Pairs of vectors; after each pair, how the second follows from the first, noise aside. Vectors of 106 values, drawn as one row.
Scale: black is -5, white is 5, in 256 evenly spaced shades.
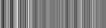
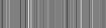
partly zeroed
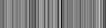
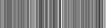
negated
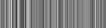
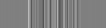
partly zeroed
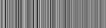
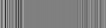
partly zeroed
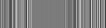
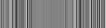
negated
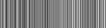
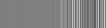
partly zeroed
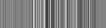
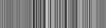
negated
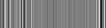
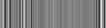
negated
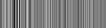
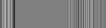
partly zeroed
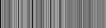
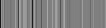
partly zeroed
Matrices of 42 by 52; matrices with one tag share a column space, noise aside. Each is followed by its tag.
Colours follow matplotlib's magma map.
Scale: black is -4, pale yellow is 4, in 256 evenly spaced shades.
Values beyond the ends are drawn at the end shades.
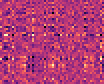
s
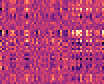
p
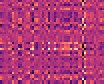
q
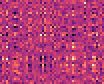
s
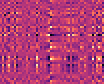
s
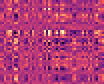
p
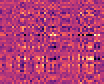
s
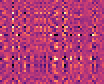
s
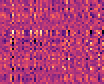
p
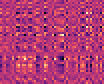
s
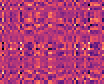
q
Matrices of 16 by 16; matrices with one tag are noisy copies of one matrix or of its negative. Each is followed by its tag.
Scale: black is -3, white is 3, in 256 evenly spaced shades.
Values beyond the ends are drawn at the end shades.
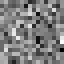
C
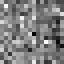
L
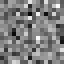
C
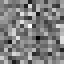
C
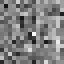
L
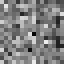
L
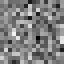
C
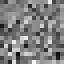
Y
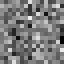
C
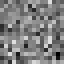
Y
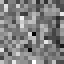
L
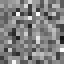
C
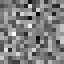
C
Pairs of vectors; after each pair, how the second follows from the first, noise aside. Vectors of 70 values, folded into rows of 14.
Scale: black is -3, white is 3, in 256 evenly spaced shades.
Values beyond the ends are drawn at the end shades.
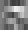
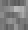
shrunk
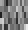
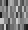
sign-scrambled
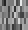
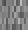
shrunk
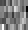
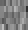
shrunk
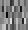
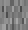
shrunk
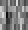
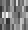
sign-scrambled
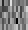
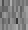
shrunk
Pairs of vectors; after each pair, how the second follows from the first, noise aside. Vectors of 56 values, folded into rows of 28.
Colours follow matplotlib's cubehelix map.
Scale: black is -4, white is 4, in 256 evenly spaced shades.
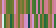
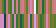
wrapped around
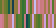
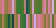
wrapped around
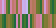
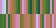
wrapped around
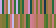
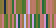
wrapped around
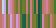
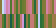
sign-scrambled
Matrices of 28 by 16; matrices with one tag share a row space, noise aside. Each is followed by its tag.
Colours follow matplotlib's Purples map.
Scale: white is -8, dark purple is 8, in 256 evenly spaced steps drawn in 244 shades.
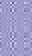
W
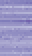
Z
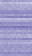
Z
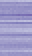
Z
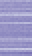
Z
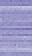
Z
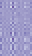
W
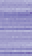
Z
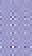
W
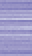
Z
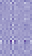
W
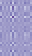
W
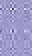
W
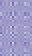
W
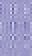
W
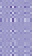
W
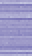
Z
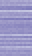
Z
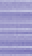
Z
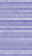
Z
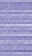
Z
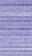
Z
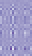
W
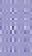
W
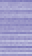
Z
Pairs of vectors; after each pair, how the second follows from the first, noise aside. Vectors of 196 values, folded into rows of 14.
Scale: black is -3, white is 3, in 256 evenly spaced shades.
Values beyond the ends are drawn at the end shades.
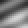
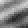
negated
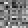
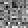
copied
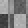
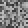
shuffled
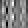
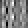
copied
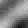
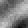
copied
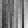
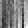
copied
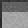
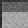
copied
